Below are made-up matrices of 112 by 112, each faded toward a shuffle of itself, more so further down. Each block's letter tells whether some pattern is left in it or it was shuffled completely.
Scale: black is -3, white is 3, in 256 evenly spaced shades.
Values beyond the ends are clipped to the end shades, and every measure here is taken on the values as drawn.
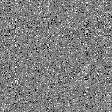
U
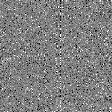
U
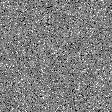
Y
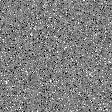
Y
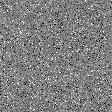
Y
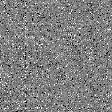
U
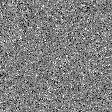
Y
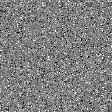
U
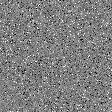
Y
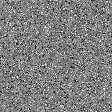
Y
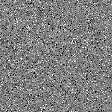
U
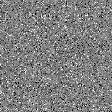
U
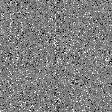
U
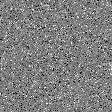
Y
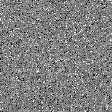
U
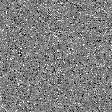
U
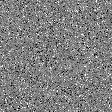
Y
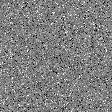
Y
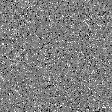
U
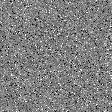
Y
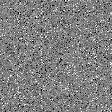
U
